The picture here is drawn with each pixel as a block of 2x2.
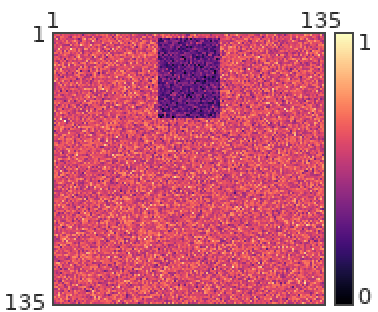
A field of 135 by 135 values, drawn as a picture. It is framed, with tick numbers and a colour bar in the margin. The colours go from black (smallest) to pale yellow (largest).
The top middle is the ninth with the lowest average. No regular stripes run through it. On average the colour sits 60% of the way up the scale. In the top middle lies a patch that is lower than the rest.
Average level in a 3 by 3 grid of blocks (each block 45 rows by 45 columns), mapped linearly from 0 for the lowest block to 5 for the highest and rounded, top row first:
5 0 5
5 5 5
5 5 5
